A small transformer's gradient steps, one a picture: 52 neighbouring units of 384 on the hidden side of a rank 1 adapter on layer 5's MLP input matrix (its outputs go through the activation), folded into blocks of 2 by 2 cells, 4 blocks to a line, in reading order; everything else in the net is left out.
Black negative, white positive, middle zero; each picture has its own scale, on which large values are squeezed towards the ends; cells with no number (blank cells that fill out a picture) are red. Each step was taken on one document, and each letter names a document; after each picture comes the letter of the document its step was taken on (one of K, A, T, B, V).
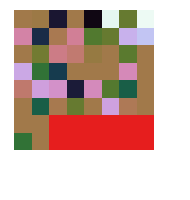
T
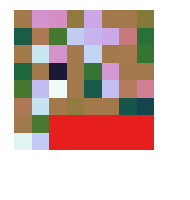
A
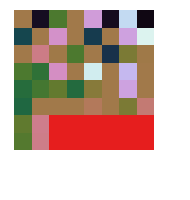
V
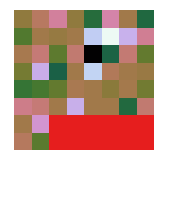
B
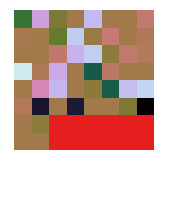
A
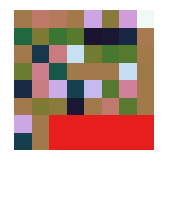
T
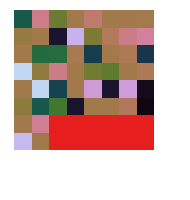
A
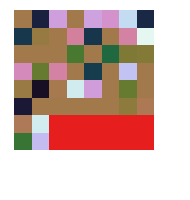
V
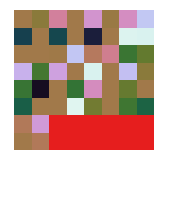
V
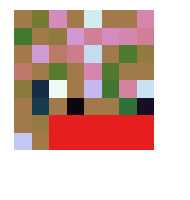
A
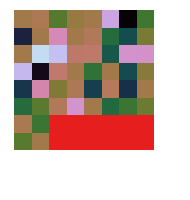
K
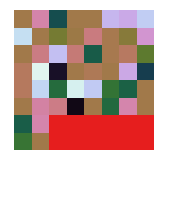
K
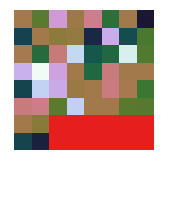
B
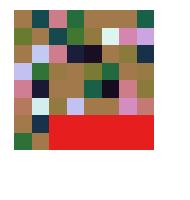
A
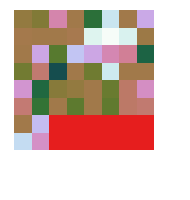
B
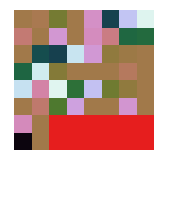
T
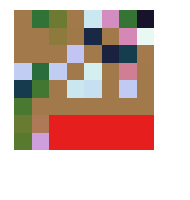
V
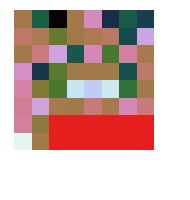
K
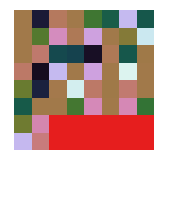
V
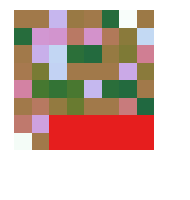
K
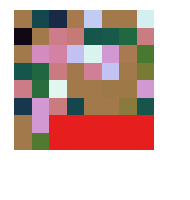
B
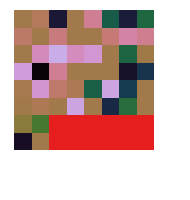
K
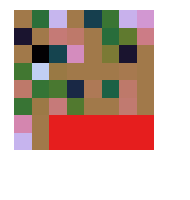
T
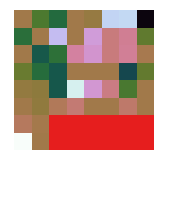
K
